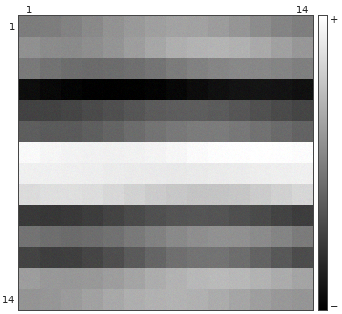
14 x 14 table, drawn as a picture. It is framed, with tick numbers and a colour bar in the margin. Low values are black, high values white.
Streaks run across, left to right. Stripes running across repeat 2 times from top to bottom. The ninth with the lowest average is the top left.
